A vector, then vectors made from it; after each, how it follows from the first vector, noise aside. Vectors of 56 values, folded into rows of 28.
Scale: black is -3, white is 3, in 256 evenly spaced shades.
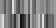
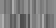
shrunk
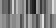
reversed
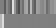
partly zeroed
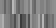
shrunk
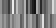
reversed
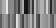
wrapped around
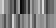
wrapped around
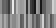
reversed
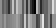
reversed
